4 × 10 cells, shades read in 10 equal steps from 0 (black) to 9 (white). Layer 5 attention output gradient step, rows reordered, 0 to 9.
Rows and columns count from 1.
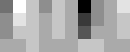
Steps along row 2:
up down down up down down up up up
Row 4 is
6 6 7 6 6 6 7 7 6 6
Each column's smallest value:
4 6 7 5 6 6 0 5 6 6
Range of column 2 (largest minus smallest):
3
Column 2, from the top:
9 8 7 6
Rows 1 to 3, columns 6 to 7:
6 0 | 6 2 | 6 3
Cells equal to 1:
0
